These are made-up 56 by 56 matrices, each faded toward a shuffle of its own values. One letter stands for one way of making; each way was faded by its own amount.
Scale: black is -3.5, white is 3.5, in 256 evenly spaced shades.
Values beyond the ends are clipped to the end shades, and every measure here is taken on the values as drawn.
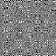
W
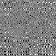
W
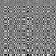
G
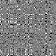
W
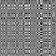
G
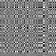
G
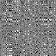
W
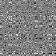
W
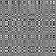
G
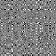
W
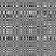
G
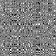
W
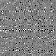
W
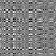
G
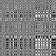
G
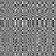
G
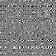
W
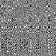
W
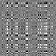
G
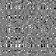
W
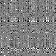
W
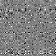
W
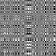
G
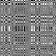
G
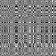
G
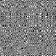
W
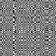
G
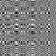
G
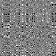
W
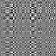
G
